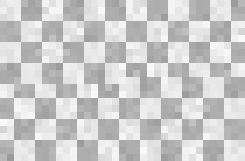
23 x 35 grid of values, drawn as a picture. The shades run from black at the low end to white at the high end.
No row or column stands out. It looks the same turned upside down. On average the colour sits 80% of the way up the scale. The histogram has two humps.
